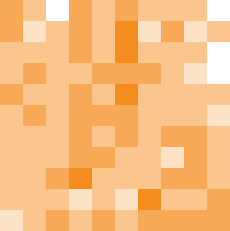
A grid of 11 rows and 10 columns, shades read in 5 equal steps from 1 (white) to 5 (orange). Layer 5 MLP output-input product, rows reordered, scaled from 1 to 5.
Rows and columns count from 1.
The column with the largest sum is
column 6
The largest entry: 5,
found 5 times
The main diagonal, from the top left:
4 2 3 3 3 4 3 2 4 4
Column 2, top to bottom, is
3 2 3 4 3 4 3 3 3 3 3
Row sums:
29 32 31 31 34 33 34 32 35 31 35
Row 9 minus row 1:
-1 0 3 1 0 -1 0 1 1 2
